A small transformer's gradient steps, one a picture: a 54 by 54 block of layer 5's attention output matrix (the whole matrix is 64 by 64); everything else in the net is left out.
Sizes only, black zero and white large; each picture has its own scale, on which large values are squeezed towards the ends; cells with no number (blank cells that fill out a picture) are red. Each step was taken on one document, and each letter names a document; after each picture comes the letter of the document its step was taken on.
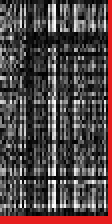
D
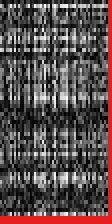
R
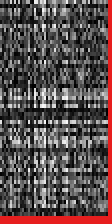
R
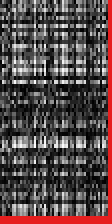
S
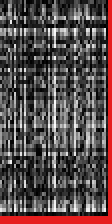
D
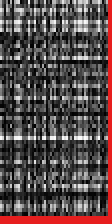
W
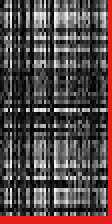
R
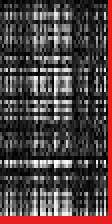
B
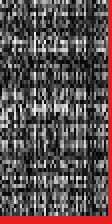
S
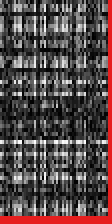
S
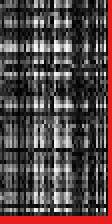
B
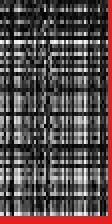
W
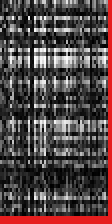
R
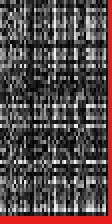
D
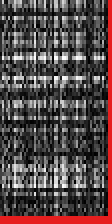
S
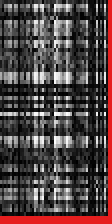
B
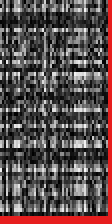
W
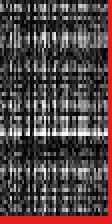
R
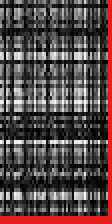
W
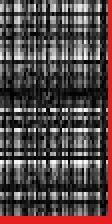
W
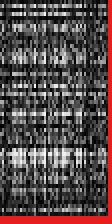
S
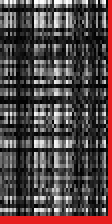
B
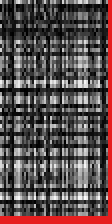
W
